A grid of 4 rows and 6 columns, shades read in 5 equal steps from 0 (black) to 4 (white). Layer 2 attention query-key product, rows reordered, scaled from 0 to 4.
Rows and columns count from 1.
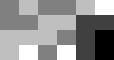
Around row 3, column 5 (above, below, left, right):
1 1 2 0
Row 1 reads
2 3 2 2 3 4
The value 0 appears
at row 3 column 6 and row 4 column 6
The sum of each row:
16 12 12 14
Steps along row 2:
same up same down same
